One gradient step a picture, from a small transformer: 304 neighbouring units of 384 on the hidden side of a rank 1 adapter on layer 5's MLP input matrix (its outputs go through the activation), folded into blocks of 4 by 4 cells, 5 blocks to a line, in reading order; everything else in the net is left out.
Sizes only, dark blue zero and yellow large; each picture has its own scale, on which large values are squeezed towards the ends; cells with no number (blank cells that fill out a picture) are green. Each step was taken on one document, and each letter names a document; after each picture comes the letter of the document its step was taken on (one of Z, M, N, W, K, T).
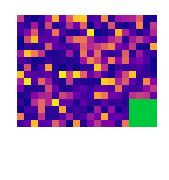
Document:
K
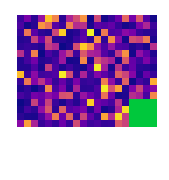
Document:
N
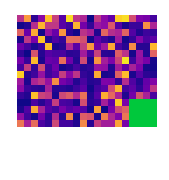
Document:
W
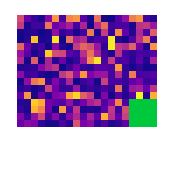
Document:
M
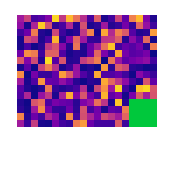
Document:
K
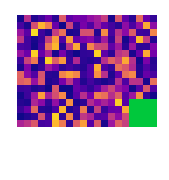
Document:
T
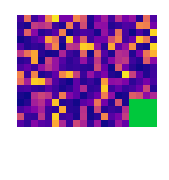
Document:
N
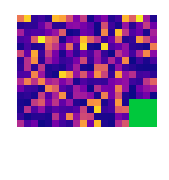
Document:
T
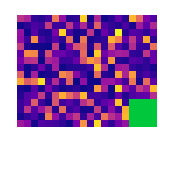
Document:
M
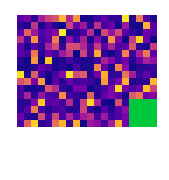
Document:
N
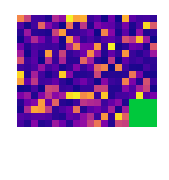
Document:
M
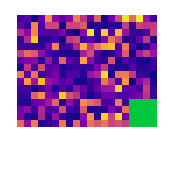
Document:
W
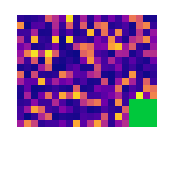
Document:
M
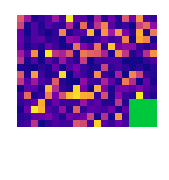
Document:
M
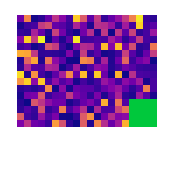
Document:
T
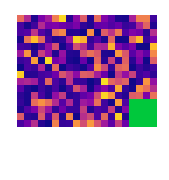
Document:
K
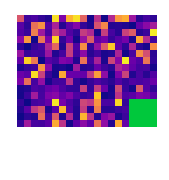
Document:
T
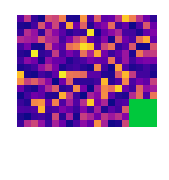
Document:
N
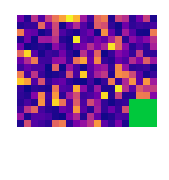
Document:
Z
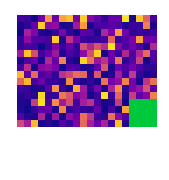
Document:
N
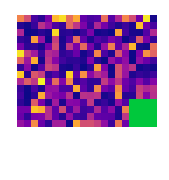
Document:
Z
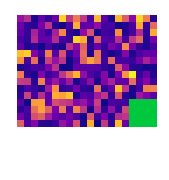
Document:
Z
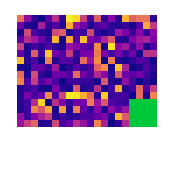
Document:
M
